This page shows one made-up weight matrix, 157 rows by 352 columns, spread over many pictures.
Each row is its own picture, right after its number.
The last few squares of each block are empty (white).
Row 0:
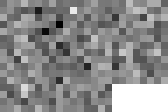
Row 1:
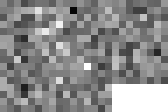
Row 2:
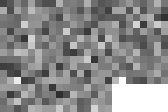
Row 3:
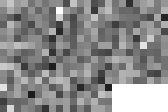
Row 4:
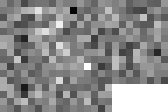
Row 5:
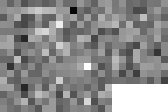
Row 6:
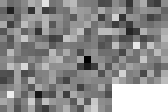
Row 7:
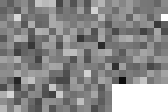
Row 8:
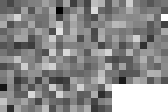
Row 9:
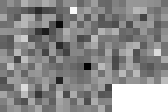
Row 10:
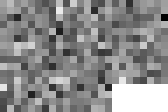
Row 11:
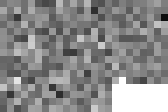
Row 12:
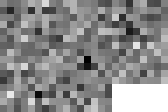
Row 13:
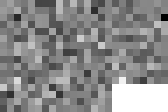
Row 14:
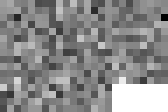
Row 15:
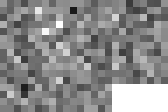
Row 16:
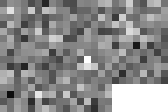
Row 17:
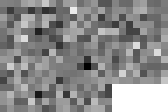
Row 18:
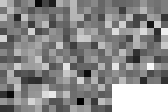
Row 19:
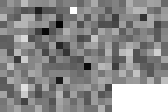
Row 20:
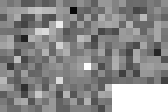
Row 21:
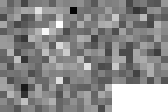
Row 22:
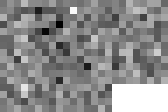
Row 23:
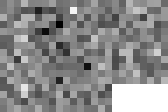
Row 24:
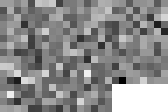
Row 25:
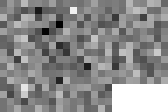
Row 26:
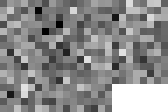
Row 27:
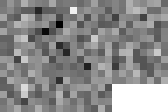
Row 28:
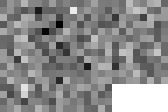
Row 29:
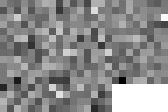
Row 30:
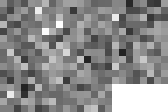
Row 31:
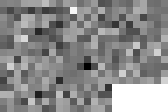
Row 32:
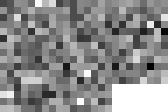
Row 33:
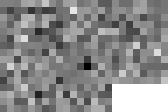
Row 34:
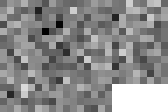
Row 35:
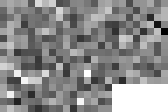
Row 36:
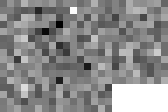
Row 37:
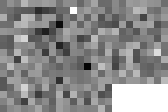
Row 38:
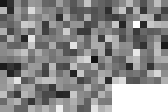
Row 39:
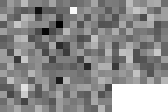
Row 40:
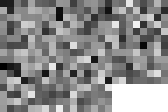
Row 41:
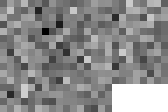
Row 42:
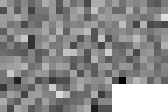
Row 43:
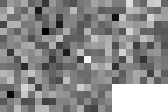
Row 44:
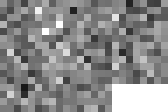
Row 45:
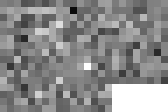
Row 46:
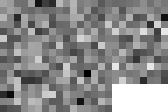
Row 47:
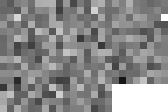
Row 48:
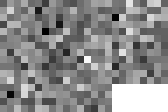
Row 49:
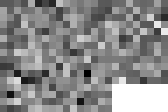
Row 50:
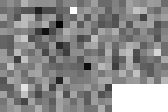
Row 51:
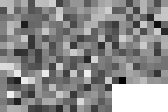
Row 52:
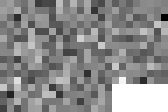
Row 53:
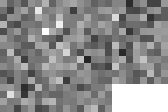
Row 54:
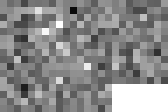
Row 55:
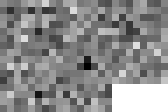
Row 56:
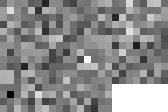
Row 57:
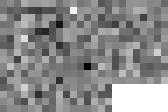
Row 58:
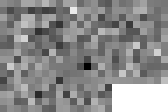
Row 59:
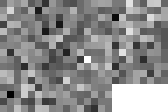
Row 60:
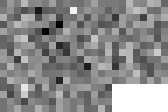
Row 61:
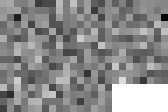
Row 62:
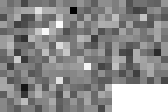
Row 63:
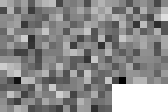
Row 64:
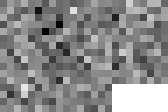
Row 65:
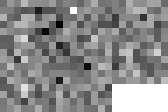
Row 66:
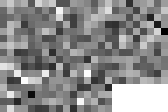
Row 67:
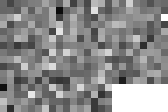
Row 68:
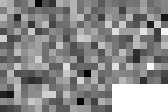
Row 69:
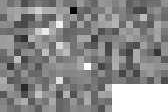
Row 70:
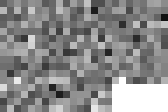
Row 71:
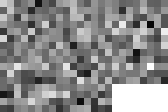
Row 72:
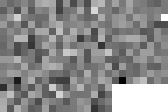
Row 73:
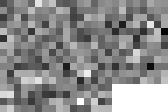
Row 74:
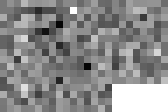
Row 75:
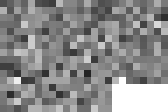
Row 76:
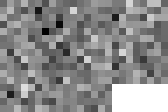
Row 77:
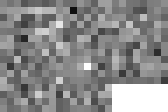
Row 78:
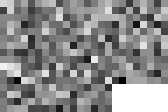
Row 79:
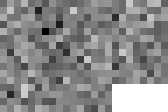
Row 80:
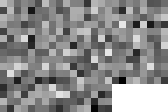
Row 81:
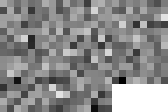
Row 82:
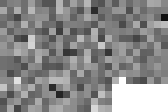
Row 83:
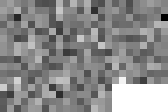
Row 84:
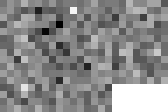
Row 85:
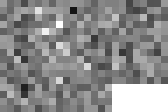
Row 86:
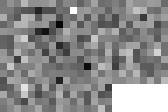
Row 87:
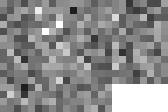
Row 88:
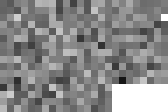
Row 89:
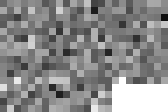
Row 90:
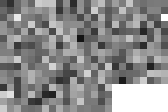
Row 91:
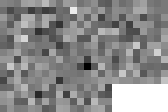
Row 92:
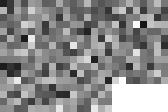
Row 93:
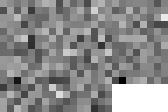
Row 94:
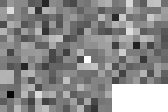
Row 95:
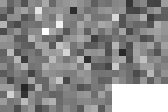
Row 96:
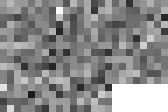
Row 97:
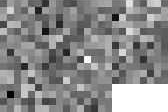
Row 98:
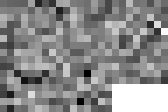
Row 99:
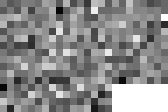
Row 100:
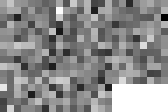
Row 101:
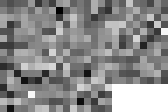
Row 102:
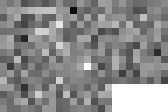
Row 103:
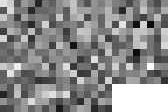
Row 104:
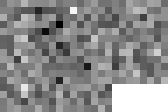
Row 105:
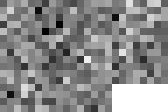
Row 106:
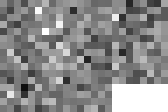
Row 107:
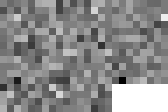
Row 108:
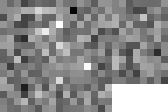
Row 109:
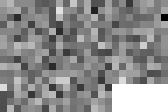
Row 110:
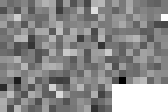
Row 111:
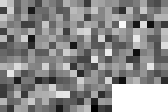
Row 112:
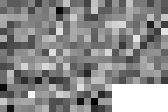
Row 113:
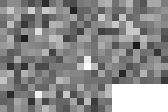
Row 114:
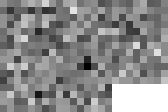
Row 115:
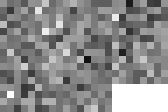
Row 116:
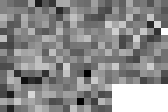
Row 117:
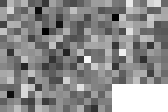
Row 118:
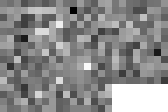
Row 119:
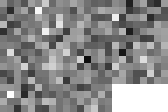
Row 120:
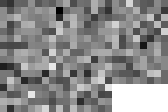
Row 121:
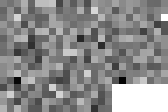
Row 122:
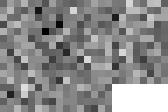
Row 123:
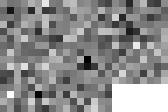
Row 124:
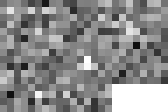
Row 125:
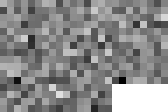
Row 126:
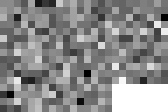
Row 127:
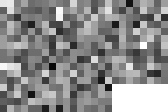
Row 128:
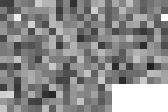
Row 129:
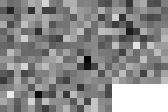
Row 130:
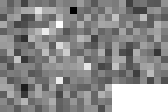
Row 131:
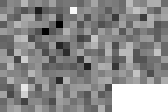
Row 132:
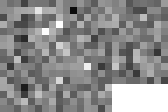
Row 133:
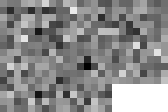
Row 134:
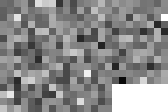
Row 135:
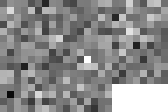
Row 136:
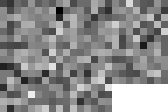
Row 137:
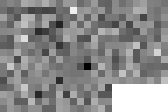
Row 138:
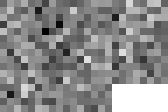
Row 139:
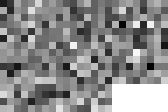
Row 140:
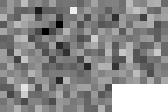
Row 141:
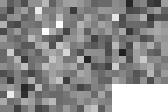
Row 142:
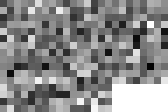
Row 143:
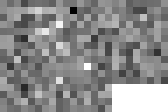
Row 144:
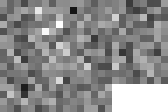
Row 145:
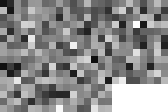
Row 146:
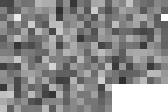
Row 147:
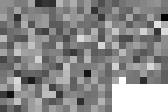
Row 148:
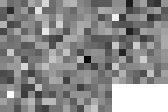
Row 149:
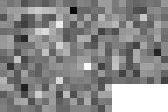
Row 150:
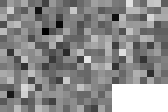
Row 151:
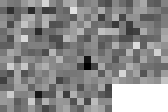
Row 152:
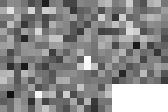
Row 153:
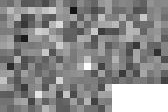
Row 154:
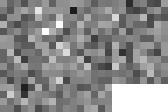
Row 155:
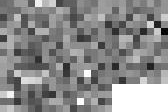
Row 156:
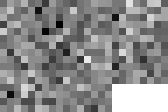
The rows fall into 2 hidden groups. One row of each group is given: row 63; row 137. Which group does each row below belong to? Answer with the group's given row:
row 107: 63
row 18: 63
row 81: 63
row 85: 137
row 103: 63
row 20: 137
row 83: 63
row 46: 63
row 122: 137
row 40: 63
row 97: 137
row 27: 137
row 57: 137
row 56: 137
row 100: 63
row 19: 137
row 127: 63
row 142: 63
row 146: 63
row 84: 137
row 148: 137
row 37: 137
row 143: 137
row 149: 137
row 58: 137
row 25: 137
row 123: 137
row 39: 137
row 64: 137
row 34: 137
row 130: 137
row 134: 63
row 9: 137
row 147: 63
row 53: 137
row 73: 63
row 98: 63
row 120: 63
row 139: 63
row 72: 63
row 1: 137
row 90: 63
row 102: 137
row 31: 137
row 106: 137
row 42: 63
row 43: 137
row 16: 137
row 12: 137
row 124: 137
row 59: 137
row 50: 137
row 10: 63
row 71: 63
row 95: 137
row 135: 137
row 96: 63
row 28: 137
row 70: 63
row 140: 137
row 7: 63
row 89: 63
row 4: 137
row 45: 137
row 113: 137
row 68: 63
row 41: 137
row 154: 137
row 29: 63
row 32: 63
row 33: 137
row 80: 63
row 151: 137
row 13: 63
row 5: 137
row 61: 63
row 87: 137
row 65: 137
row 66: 63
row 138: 137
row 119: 137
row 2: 63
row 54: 137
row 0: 137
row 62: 137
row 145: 63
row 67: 63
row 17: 137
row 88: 63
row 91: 137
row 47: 63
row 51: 63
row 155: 63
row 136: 63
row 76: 137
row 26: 137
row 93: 63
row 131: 137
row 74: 137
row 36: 137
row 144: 137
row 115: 137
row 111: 63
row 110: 63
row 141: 137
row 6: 137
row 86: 137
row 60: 137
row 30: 137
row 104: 137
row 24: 63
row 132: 137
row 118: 137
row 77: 137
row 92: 63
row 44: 137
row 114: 137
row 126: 63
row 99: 63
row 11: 63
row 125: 63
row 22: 137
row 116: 63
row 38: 63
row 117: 137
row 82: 63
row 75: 63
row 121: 63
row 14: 63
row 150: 137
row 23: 137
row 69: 137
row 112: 63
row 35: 63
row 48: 137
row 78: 63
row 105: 137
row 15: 137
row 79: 137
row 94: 137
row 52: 63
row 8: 63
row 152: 137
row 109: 63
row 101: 63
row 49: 63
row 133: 137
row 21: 137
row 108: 137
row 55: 137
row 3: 63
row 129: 137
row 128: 63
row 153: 137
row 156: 137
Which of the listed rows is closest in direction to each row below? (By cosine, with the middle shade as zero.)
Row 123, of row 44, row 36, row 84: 44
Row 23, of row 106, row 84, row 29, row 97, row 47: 84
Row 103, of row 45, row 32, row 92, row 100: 100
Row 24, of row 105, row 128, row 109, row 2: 128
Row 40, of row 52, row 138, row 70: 70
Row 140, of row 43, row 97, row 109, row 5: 43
